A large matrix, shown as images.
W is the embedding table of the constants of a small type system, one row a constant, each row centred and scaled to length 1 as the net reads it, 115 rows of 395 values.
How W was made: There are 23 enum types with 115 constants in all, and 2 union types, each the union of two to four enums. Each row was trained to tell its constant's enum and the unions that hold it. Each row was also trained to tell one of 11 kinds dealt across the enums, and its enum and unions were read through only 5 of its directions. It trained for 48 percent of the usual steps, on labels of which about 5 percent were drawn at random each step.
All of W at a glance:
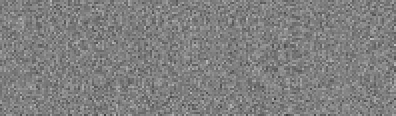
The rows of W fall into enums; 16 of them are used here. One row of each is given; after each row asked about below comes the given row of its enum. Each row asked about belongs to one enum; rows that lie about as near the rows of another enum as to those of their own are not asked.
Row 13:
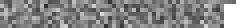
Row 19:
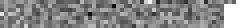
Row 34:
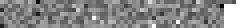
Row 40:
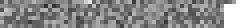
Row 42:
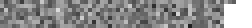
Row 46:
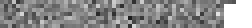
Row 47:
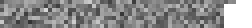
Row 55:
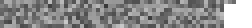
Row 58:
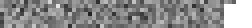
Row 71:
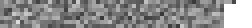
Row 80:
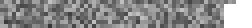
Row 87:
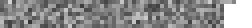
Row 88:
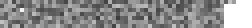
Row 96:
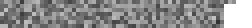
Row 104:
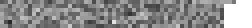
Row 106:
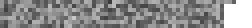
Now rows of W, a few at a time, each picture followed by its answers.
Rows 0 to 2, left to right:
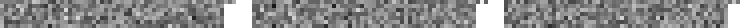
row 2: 87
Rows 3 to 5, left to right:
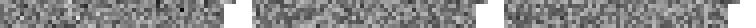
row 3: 19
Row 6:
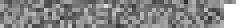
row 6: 104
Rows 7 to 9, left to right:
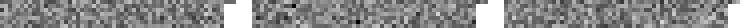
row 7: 13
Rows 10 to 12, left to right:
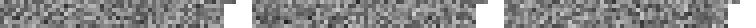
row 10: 58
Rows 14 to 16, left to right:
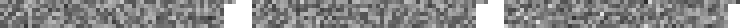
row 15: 55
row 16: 19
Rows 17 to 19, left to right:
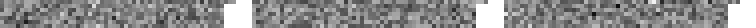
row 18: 104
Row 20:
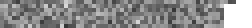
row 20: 104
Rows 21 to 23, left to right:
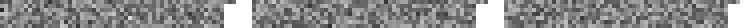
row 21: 13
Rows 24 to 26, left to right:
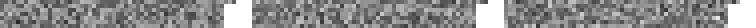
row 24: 87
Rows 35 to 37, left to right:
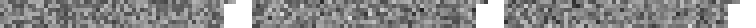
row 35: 88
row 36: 106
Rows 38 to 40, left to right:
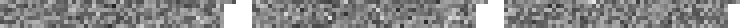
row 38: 19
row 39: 87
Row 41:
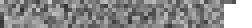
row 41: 58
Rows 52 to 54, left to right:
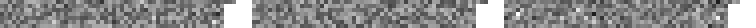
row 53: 42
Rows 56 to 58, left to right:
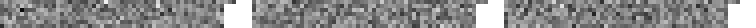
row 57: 96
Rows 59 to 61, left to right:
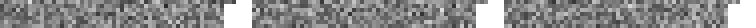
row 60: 42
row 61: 87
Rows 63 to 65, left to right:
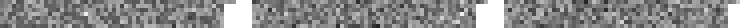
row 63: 55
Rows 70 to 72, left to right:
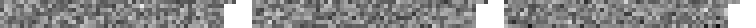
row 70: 96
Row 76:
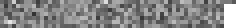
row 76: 106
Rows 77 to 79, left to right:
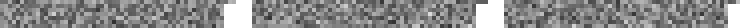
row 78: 58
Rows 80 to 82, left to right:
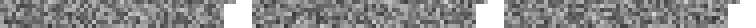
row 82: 42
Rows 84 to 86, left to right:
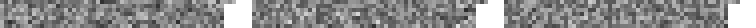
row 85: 42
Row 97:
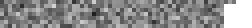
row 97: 88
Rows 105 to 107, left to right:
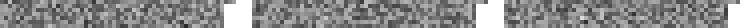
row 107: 19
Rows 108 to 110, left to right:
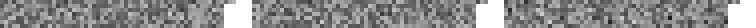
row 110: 88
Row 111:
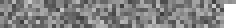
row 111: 55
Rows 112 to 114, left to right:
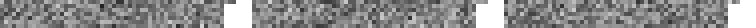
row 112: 58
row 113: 87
